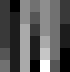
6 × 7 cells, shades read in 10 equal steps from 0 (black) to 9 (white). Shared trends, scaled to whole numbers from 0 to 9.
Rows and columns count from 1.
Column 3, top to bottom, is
5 5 6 6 6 6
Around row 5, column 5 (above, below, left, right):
6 9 1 4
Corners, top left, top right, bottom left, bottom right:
2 2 4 0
